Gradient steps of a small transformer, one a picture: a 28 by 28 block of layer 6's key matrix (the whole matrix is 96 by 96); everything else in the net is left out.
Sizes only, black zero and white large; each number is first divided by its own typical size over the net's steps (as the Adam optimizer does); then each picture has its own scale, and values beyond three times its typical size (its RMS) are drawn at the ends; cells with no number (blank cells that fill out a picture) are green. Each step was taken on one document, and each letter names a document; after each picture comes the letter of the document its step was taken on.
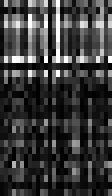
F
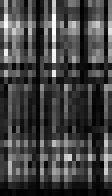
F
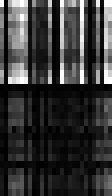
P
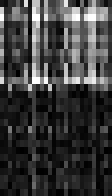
P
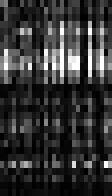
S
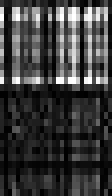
P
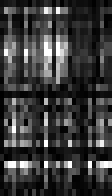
S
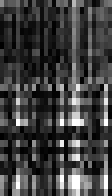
P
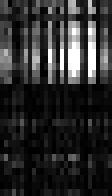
S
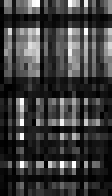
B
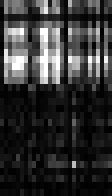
S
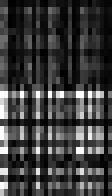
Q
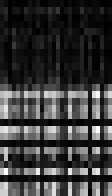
Q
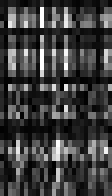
F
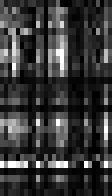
S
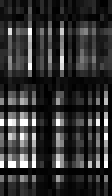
S
